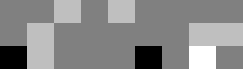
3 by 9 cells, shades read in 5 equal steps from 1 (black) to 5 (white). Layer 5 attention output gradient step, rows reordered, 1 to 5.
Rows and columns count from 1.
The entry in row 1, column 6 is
3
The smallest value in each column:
1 3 3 3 3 1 3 3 3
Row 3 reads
1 4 3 3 3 1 3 5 3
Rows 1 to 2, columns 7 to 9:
3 3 3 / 3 4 4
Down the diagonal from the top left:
3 4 3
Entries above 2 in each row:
9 9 7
